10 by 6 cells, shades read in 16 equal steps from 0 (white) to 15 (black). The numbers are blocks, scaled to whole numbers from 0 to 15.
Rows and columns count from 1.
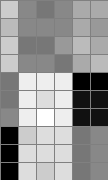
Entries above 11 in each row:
0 0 0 0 2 2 2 1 1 1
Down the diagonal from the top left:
3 7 8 8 15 14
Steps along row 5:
down same same up same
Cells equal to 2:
8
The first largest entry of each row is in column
3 2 2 4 5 5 5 1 1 1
